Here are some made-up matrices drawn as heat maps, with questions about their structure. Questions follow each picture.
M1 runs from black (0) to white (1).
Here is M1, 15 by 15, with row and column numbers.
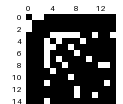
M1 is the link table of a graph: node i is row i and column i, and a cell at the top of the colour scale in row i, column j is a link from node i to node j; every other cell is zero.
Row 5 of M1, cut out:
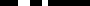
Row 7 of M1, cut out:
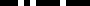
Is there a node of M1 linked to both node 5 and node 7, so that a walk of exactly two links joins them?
yes
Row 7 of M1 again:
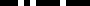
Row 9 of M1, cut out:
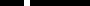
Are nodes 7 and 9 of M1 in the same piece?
yes
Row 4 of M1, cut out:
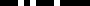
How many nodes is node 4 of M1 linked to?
3
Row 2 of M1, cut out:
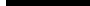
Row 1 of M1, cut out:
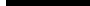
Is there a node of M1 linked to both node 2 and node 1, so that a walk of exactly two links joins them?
yes
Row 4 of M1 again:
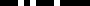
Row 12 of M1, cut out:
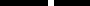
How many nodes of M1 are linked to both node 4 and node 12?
0
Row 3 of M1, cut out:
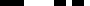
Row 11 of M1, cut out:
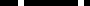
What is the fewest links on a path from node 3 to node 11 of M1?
1
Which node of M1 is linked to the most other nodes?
node 3
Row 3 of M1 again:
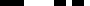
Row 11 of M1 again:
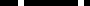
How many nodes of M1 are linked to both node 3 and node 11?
0
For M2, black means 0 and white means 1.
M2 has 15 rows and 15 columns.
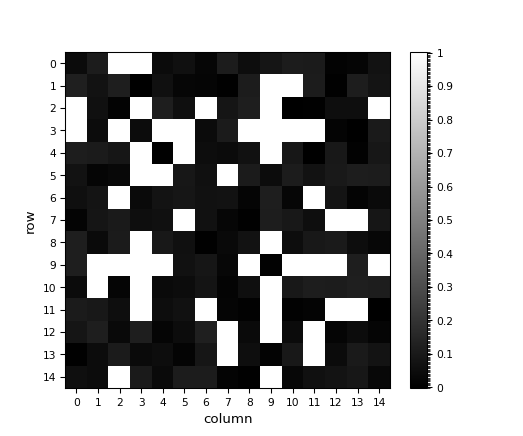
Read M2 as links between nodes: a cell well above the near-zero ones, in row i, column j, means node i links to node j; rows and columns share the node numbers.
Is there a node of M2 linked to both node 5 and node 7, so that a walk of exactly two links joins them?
no
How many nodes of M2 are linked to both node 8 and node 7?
0
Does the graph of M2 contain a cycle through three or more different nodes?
yes
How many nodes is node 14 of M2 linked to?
2
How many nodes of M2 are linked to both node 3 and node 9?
5
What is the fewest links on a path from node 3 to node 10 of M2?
1
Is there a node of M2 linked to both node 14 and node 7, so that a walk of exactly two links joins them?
no
